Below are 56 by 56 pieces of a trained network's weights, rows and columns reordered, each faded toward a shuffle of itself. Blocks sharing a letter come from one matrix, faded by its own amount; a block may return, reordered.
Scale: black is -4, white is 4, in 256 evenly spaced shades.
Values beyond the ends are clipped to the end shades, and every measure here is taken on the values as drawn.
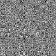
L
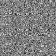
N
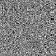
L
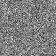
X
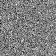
X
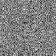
L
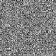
N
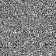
N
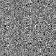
L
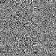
L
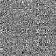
L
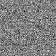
N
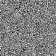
X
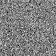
X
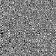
L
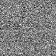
N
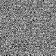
N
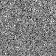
X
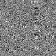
L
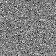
X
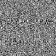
N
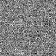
N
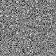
L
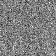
X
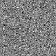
L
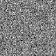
L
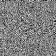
N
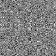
L
